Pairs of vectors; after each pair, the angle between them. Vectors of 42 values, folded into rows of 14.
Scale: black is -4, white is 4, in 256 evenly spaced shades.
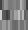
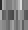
partly aligned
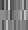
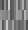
nearly parallel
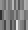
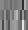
orthogonal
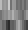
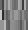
orthogonal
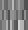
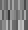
nearly parallel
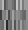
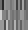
nearly opposite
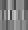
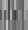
nearly opposite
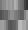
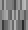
partly opposed
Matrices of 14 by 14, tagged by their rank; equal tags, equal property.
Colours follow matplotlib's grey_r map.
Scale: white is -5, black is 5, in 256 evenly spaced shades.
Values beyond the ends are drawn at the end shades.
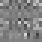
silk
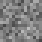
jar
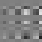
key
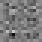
silk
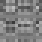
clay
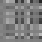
key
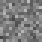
jar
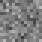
jar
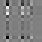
key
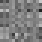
clay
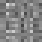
clay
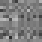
silk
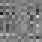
silk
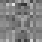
clay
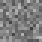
jar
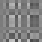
key
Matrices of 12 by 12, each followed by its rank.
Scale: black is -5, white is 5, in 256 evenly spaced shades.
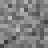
full rank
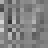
two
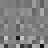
two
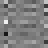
two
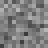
full rank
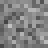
full rank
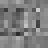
two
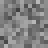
full rank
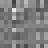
two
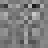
two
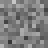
full rank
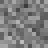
full rank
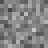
full rank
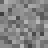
full rank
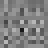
two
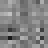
two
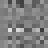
two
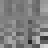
two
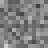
full rank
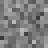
full rank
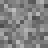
full rank
